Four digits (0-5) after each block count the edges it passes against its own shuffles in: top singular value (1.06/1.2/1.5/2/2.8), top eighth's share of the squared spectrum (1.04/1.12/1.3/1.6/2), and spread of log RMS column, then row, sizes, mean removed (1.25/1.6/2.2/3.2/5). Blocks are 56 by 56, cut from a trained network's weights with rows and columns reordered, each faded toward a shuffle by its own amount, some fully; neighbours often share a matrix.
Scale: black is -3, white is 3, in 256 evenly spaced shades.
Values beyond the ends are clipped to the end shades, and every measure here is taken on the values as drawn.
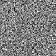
3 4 2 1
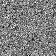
0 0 0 0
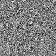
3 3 1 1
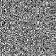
3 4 2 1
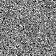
0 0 0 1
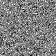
0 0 0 0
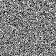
1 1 0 0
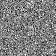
0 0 0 0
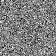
0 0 0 0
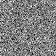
1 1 0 1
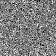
0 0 0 1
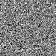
1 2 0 0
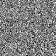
2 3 1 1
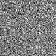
3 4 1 2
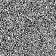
1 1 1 0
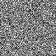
2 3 0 0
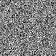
2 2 1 0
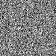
1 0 0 0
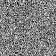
2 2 0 0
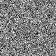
1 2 0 0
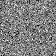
1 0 0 0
